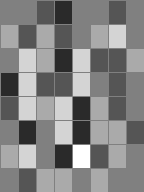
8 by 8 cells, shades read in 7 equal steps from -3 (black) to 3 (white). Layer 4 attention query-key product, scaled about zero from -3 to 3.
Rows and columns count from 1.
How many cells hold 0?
19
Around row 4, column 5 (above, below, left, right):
2 -2 -1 0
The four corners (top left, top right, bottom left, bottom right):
0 0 0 0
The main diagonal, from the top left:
0 -1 1 -1 -2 1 1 0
